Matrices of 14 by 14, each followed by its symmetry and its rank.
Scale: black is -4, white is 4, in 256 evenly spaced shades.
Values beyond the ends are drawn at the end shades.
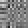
neither, rank two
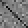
symmetric, full rank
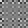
symmetric, rank one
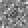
symmetric, full rank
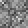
symmetric, full rank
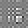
symmetric, rank two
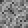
symmetric, full rank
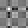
symmetric, rank one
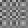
symmetric, rank one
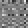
neither, rank two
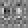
neither, rank two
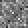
symmetric, full rank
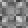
symmetric, rank two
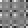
symmetric, rank one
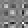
symmetric, rank two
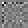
symmetric, rank two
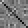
symmetric, full rank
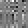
neither, rank two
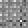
symmetric, rank two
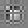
symmetric, rank one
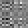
neither, rank two
